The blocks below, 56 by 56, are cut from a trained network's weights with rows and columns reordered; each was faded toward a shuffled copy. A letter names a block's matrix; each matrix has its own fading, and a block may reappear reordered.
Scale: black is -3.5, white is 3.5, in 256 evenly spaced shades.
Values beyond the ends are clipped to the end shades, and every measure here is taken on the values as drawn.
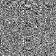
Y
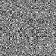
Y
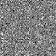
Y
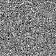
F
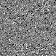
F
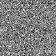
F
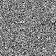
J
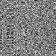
J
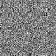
J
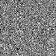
Y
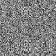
J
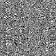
Y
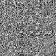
Y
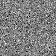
F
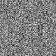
J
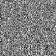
J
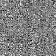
Y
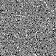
F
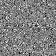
F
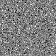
F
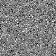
F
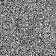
F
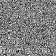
J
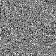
F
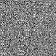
Y
